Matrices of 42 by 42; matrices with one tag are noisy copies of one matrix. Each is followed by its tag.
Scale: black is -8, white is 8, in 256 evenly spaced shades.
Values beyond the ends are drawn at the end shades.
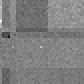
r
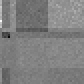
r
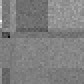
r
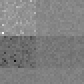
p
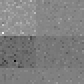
p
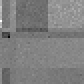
r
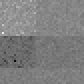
p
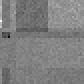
r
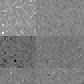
p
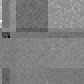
r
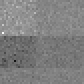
p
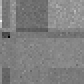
r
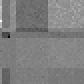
r
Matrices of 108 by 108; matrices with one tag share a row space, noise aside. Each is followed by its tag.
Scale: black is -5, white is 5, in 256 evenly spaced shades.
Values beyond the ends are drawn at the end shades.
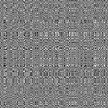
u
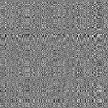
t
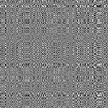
t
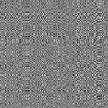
t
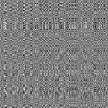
u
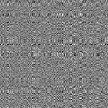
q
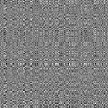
u
